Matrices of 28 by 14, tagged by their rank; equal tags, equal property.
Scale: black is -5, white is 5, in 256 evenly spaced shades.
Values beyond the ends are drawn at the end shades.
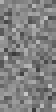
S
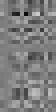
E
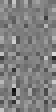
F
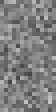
S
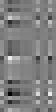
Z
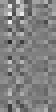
E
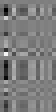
Z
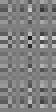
Z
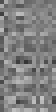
F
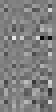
E
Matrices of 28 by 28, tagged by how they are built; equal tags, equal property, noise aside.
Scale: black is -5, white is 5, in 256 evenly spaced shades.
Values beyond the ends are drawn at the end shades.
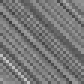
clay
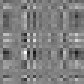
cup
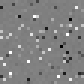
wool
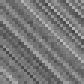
clay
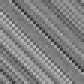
clay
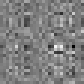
cup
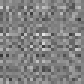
cup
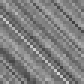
clay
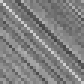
clay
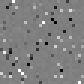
wool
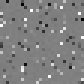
wool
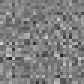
cup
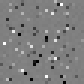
wool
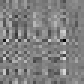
cup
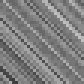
clay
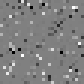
wool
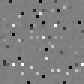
wool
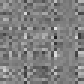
cup
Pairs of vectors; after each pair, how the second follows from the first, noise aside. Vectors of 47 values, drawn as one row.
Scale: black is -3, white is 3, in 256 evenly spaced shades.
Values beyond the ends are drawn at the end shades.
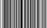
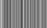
shrunk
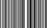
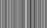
shrunk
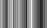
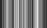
wrapped around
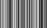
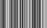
wrapped around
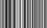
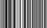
copied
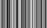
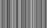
shrunk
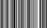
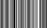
copied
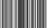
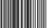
sign-scrambled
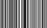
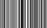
reversed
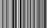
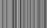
shrunk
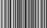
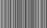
shrunk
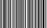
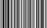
reversed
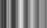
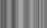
shrunk
